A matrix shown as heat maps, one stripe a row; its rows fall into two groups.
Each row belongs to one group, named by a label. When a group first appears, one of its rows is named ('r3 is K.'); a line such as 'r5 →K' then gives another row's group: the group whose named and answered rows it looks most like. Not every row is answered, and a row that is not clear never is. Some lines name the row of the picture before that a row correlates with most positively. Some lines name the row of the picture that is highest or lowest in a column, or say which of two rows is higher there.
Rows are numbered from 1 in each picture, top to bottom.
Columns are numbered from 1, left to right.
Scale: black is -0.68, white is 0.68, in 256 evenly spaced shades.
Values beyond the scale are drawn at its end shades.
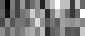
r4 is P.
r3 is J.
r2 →P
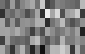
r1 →P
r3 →P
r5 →J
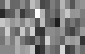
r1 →J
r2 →J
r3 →P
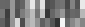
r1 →P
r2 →P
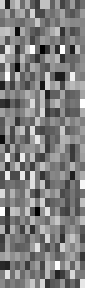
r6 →J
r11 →P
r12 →P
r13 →P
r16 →J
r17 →P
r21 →P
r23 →P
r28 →J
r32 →P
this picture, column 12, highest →30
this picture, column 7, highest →6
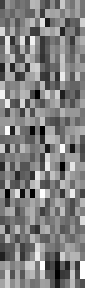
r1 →J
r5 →J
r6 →J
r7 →J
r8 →J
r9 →J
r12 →J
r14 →P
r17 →P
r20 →J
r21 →J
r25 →P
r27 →J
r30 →P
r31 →P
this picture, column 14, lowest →30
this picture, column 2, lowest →22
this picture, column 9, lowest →15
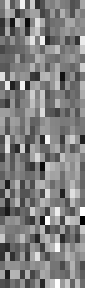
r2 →J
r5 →P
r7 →J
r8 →P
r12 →P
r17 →J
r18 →J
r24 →P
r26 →P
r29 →J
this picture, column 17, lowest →25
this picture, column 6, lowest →3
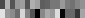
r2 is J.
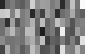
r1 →P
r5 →P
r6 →J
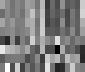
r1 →P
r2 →P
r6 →P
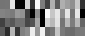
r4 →P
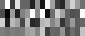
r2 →P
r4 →P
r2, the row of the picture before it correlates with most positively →4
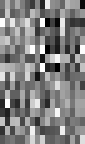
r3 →P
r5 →P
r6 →P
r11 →J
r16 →P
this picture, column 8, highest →12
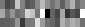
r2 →P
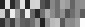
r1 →J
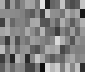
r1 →P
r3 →J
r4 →P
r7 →J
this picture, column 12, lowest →4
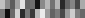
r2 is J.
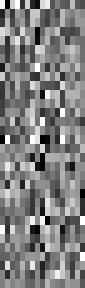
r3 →J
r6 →J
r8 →J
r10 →J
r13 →J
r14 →P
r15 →J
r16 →J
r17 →P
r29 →P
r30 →J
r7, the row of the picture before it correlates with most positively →2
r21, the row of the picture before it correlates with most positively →2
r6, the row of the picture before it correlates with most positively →2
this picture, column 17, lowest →22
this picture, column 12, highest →31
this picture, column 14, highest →24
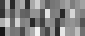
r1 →J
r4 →J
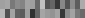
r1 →P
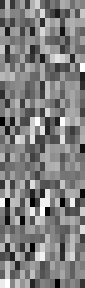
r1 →J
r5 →P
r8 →P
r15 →P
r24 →P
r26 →P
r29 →J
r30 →J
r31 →J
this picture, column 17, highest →8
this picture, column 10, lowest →24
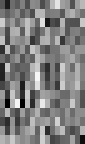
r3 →P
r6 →J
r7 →J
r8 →J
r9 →J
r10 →J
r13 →J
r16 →P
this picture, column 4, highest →12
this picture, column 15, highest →12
